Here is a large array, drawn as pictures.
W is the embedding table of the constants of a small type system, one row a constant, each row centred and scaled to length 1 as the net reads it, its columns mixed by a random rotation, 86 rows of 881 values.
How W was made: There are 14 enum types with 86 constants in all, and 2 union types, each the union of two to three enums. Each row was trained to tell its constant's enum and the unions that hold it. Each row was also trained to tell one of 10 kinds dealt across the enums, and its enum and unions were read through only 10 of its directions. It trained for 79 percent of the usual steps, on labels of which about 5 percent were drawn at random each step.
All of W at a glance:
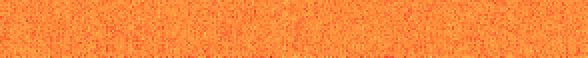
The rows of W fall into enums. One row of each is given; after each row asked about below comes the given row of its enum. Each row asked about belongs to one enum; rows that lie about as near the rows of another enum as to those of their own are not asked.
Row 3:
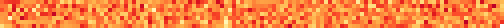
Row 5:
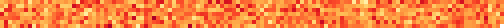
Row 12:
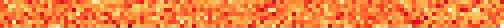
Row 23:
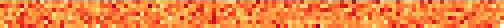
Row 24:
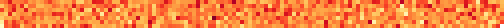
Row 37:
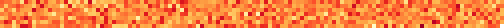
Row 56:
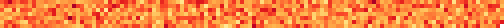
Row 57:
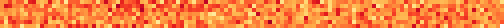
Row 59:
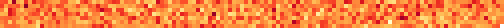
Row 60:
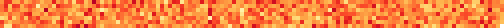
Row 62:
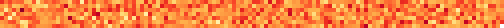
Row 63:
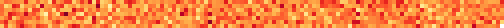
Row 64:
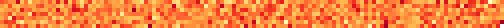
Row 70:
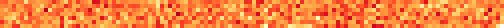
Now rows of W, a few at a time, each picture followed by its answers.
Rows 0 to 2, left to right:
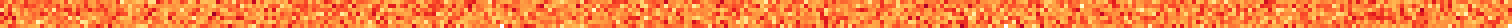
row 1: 56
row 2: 70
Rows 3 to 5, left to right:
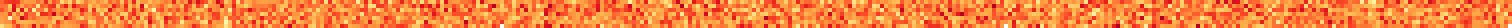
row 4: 3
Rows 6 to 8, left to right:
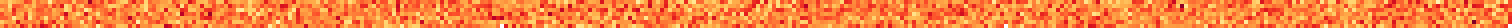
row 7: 64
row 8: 37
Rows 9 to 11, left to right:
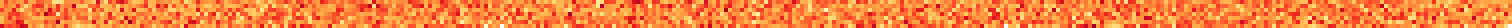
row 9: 56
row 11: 57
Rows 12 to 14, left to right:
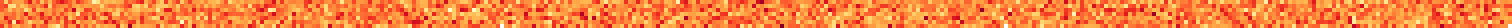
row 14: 64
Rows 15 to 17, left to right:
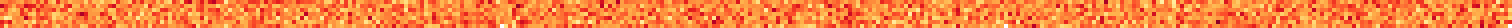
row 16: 24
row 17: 64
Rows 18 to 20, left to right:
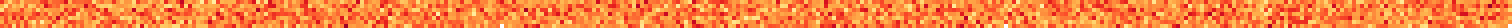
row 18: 64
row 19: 3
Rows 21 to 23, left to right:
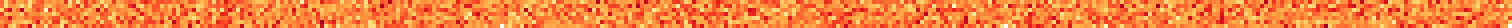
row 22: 3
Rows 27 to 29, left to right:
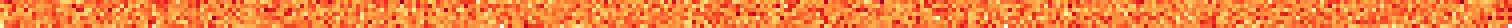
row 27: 24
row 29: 63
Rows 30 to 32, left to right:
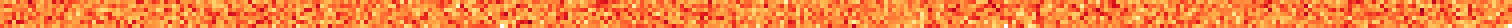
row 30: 23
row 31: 24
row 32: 70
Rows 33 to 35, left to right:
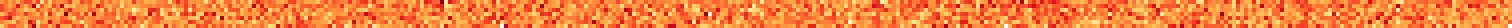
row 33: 63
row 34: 56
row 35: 59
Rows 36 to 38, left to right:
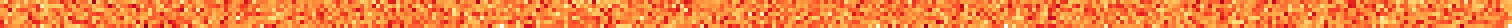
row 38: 3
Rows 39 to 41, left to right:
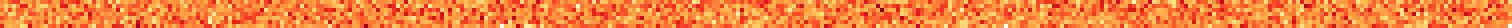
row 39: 62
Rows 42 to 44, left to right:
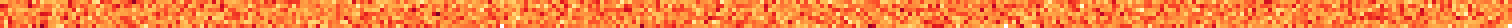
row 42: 12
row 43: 62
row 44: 70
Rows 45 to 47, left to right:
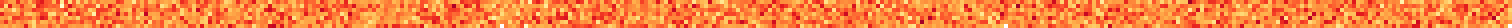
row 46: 57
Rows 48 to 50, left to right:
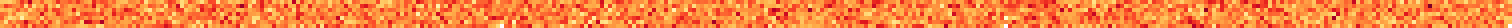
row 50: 56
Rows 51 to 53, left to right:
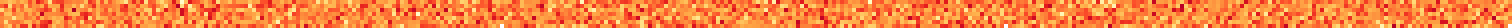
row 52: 56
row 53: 37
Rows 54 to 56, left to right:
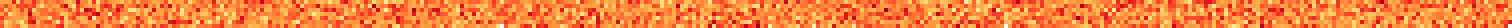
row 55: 12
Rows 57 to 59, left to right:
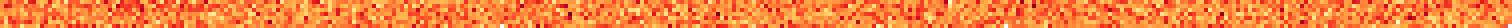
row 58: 63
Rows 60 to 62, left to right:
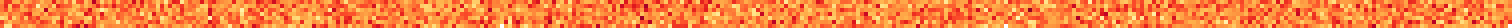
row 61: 57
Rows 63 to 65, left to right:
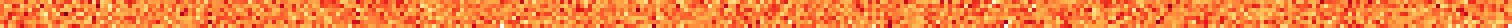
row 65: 24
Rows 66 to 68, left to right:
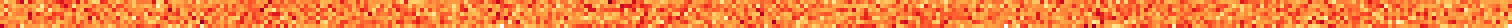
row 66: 62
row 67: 62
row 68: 57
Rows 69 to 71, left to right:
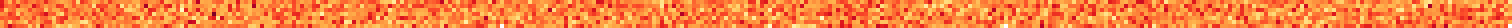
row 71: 3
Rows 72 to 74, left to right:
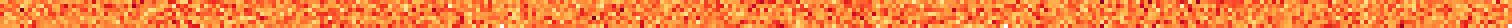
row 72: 3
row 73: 62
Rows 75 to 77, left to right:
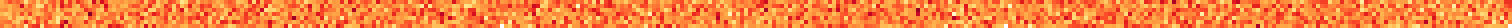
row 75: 70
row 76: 70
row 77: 57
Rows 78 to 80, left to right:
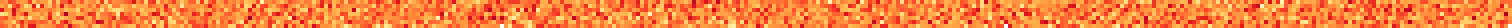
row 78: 63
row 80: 62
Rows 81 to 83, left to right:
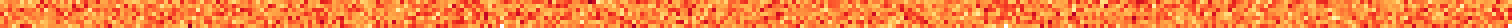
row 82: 63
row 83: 63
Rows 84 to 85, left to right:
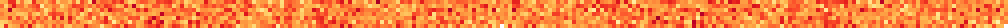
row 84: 24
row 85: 24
